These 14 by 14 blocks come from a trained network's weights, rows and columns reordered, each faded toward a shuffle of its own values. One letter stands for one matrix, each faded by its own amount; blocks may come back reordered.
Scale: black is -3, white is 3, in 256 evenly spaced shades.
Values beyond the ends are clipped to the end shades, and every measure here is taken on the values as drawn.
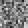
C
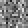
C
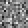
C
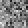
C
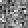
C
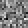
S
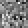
C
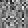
S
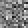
S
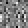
S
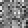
S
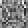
S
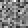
C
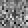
C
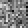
C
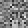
S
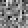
C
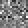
S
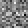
S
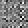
S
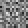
S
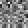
S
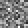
S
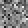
C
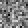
C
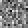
C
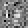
S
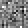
C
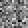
C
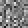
S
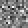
S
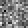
C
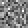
S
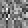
S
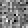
C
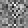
S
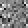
S
